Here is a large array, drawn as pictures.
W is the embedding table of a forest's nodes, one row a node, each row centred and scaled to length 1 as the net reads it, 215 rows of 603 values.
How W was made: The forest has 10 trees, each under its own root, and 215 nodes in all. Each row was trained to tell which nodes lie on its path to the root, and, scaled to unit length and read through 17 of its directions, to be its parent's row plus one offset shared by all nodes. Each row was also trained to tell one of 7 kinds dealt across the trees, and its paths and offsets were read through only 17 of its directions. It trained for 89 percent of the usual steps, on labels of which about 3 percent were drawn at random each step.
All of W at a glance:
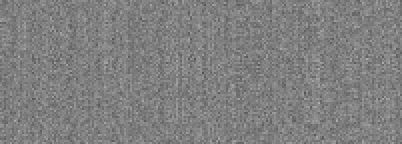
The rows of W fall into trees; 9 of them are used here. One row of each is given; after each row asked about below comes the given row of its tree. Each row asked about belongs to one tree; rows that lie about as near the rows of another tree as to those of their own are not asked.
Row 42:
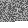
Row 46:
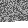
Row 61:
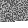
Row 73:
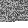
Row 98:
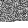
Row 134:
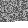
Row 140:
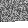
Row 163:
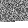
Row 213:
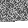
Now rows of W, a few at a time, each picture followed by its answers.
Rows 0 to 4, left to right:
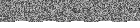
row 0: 61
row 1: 73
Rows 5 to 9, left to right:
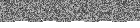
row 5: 98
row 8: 213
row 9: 98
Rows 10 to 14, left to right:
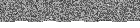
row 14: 42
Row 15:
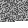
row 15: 61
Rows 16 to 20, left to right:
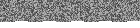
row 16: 42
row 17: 140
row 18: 213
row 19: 140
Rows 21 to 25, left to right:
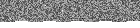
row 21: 163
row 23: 140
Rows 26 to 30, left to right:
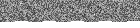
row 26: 134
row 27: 163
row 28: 98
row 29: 98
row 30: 42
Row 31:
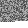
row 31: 73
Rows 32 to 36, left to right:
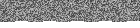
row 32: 73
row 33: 46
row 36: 140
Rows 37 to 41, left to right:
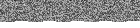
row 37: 73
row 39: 213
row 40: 46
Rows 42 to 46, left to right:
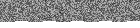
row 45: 98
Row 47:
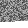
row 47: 46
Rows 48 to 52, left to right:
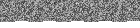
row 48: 42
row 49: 46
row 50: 134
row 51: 140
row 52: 46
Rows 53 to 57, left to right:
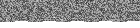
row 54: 140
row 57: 213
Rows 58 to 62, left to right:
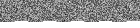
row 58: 98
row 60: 163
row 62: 98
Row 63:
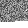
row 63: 163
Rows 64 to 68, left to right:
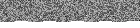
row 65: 46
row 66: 46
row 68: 140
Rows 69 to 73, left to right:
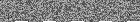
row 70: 42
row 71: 140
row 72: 213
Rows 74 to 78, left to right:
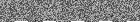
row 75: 61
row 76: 98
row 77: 163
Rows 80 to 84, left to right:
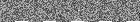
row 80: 73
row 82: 163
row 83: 163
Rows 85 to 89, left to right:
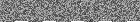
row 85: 98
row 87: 42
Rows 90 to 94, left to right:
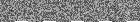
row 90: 98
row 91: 213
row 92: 213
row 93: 42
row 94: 46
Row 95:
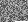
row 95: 46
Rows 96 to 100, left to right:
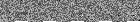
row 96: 213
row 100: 61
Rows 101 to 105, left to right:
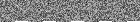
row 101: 213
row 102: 98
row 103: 98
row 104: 73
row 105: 140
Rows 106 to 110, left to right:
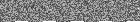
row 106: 134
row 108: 140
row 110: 98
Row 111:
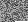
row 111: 213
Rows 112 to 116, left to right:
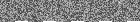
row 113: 163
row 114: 46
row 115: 213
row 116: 46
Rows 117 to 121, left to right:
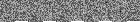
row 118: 61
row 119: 163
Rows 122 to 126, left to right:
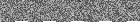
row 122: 73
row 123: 61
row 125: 163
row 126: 73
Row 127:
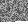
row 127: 134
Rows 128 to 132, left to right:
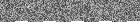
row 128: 163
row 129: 134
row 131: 46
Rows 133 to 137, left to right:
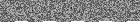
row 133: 73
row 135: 213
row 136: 213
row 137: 98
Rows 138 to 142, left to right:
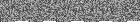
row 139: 213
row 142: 213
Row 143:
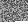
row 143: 98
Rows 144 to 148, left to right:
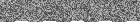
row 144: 163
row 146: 163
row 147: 46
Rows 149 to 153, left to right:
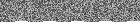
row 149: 98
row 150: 98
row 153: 98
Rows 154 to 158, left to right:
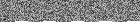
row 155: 163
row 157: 213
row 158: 163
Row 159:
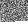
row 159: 213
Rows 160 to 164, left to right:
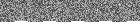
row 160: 98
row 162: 73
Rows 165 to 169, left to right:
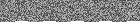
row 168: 73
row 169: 61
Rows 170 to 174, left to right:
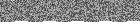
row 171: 163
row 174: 213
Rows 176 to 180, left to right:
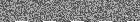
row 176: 213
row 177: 61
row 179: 134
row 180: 73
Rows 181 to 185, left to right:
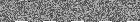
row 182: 140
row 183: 98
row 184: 42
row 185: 61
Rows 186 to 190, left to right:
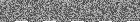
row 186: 163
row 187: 98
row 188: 42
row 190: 140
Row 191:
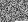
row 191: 163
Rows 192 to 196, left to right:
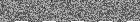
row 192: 46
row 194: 140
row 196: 213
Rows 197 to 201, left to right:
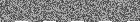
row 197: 213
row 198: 163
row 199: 98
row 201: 42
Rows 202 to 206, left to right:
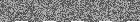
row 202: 46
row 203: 46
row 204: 213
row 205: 163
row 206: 73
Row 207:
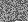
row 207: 163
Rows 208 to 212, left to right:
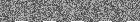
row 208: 61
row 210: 46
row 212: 163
